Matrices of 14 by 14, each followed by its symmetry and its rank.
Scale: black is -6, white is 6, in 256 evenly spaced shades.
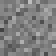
antisymmetric, full rank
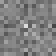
symmetric, rank three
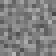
antisymmetric, full rank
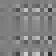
neither, rank one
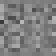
neither, rank three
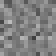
neither, rank three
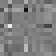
antisymmetric, rank two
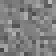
antisymmetric, full rank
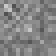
symmetric, rank three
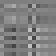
neither, rank one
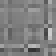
antisymmetric, rank two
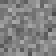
neither, full rank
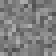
neither, full rank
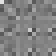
symmetric, rank three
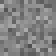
neither, full rank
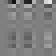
neither, rank one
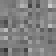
antisymmetric, rank two
